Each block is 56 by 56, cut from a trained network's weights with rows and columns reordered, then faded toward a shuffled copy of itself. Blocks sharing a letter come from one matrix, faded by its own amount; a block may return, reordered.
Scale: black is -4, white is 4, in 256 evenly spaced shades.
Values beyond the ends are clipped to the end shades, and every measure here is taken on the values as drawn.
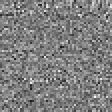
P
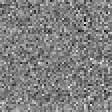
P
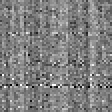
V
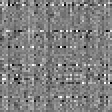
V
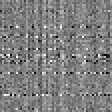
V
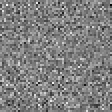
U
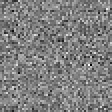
P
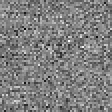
P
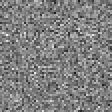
P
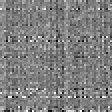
V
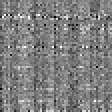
V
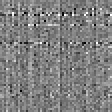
V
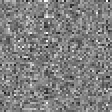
U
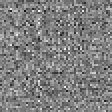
U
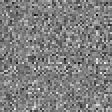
U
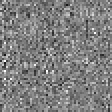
U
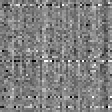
V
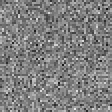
P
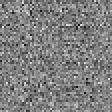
P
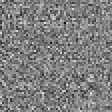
P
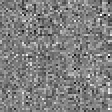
U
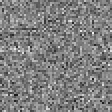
P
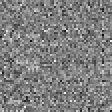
U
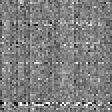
V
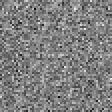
P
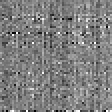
V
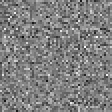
U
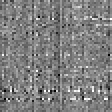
V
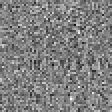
P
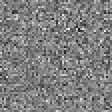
U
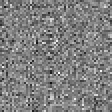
U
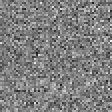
P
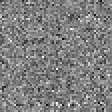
U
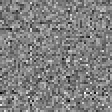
P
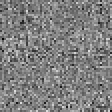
P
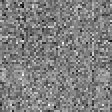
P
